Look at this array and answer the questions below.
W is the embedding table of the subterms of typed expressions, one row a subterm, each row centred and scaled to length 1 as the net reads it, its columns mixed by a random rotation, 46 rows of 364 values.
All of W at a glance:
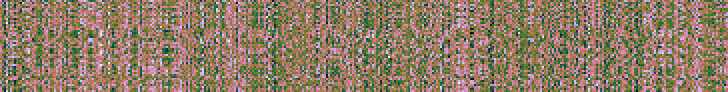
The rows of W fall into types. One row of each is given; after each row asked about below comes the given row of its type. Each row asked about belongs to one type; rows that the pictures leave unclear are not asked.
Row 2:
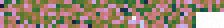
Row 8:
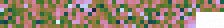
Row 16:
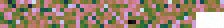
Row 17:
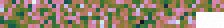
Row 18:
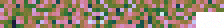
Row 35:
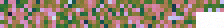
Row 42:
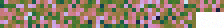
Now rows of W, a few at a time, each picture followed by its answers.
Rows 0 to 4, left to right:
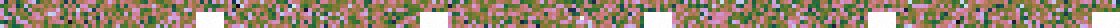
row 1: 16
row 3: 18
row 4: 8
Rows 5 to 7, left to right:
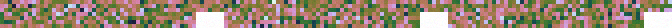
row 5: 16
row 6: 42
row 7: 35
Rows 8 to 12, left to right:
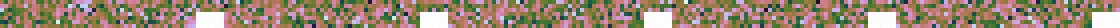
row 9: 35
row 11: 35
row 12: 2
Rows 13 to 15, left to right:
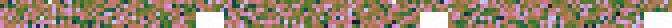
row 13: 42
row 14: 16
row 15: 17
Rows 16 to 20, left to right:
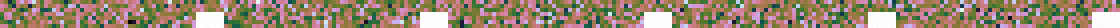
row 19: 8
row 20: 8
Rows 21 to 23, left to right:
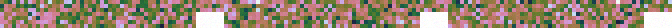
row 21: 18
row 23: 16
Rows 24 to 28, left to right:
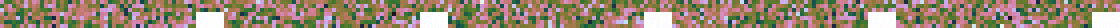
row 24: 2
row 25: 17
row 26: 17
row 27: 35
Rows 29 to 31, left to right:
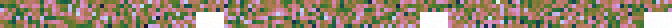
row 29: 42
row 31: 42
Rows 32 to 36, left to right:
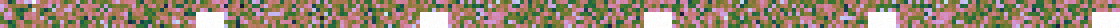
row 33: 18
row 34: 18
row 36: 18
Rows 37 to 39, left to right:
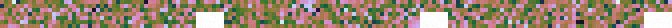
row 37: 35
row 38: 8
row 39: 16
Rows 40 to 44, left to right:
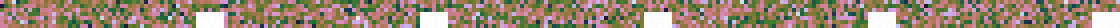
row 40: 35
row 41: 2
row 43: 35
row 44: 16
